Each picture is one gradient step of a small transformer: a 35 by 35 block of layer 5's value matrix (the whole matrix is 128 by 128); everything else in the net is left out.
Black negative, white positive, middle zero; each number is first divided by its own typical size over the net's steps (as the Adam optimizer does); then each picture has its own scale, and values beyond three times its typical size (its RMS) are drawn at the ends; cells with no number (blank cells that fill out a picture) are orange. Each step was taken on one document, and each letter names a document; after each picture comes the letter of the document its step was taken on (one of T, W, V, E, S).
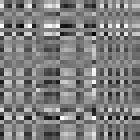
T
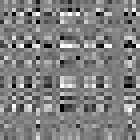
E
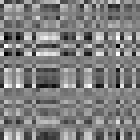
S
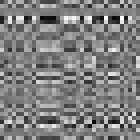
T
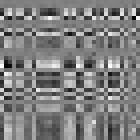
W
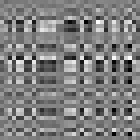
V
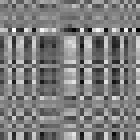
V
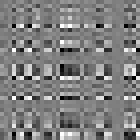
E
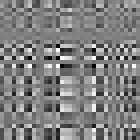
E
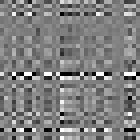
E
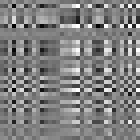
V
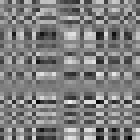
T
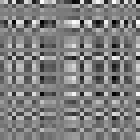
V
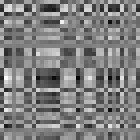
S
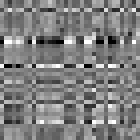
W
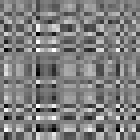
S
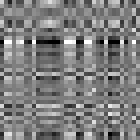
W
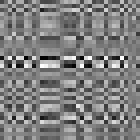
T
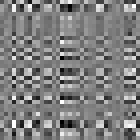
E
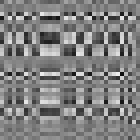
T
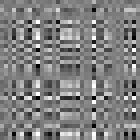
E
